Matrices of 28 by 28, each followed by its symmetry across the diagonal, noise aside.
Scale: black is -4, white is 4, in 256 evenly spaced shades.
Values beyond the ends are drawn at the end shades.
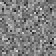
neither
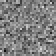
neither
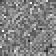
symmetric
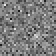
symmetric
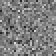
neither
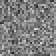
neither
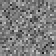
symmetric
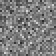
symmetric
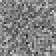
symmetric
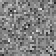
symmetric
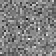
symmetric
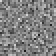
symmetric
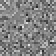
symmetric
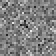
symmetric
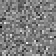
neither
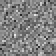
symmetric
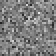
neither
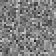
neither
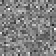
neither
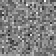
neither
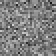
neither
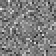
symmetric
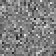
neither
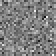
neither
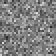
neither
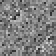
symmetric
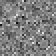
symmetric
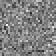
neither
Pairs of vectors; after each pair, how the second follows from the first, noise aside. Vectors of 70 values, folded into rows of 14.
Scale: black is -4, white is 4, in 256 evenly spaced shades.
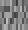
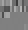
partly zeroed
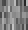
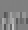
partly zeroed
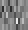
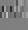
partly zeroed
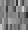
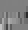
partly zeroed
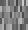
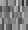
negated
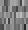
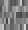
negated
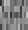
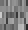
reversed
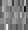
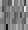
negated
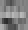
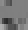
partly zeroed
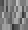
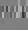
partly zeroed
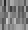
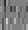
partly zeroed
